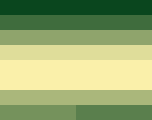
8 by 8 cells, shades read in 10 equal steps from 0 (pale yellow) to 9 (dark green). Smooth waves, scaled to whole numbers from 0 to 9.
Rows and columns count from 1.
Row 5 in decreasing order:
0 0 0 0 0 0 0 0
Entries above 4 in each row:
8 8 0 0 0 0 0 8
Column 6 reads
9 7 4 1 0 0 3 6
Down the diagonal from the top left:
9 7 4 1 0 0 3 6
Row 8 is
5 5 5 5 6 6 6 6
